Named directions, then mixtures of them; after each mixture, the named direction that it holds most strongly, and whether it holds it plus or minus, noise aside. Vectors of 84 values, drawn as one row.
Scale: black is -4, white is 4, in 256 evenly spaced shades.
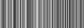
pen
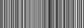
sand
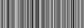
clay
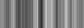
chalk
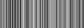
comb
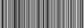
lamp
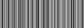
clay, plus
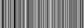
pen, plus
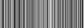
sand, minus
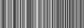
pen, plus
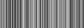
comb, plus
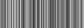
comb, minus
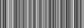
clay, minus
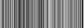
sand, minus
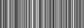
clay, minus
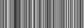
clay, minus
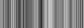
chalk, plus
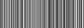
sand, plus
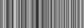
pen, minus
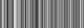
lamp, minus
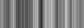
chalk, plus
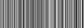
sand, minus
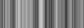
chalk, minus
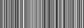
sand, plus
